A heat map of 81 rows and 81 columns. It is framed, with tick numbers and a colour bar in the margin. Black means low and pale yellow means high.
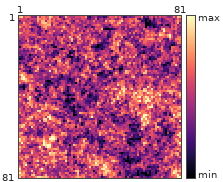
Mirror symmetry: none. Slope: none. Average level on the scale: 50%. Grain: blotchy.
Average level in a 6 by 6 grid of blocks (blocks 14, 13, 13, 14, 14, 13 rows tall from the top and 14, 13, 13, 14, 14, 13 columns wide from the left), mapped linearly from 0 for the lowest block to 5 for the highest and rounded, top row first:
343323 | 222322 | 312343 | 421254 | 442312 | 544303
